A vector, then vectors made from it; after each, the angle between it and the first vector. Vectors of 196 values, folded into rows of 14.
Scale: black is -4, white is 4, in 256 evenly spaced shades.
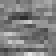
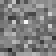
partly aligned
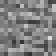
partly opposed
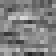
nearly opposite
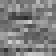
nearly parallel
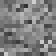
partly opposed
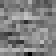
nearly opposite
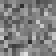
orthogonal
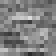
nearly opposite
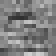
nearly parallel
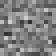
partly opposed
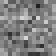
partly opposed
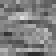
nearly opposite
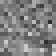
orthogonal
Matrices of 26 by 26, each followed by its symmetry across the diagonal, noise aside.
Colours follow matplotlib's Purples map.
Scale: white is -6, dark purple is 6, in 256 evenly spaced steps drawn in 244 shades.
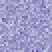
neither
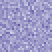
antisymmetric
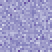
antisymmetric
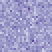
neither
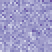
antisymmetric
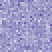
antisymmetric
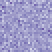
antisymmetric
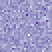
neither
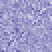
antisymmetric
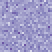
neither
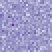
neither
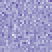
neither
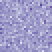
neither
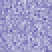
neither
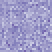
antisymmetric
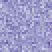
antisymmetric
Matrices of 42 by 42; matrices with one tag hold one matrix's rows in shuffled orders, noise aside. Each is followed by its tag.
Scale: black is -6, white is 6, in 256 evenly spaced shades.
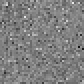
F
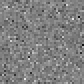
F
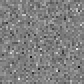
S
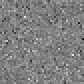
F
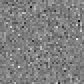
S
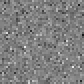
F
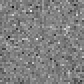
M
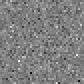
S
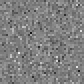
S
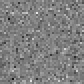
M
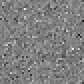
F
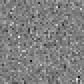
S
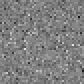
F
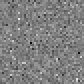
S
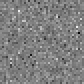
S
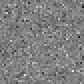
F
